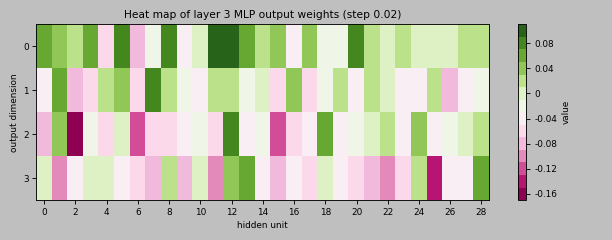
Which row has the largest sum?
0
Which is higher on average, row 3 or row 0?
row 0
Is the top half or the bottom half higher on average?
top
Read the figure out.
Title: Heat map of layer 3 MLP output weights (step 0.02)
x-axis: hidden unit, ticks 0 2 4 6 8 10 12 14 16 18 20 22 24 26 28
y-axis: output dimension, ticks 0 1 2 3 (0 at the top)
Colour bar: value, ticks -0.16 -0.12 -0.08 -0.04 0 0.04 0.08
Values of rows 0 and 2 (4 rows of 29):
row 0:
0.06 0.04 0.02 0.06 -0.06 0.08 -0.08 -0.02 0.08 -0.04 0 0.1 0.1 0.06 0.02 0.04 -0.04 0.04 -0.02 -0.02 0.08 0.02 0 0.02 0 0 0 0.02 0.02
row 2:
-0.08 0.04 -0.16 -0.02 -0.06 0 -0.12 -0.06 -0.06 -0.04 -0.02 -0.06 0.08 -0.04 -0.02 -0.12 -0.06 -0.04 0.06 -0.04 -0.02 0 0.02 -0.04 0.04 -0.04 -0.02 0 0.02
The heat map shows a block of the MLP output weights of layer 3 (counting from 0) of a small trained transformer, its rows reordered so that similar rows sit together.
